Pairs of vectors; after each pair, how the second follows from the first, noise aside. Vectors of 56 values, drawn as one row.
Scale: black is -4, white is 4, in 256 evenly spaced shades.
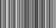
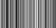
negated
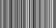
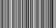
negated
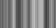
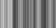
wrapped around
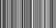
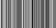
negated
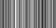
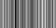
negated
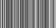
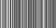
wrapped around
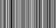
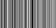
wrapped around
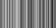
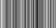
wrapped around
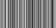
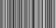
wrapped around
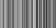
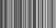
negated
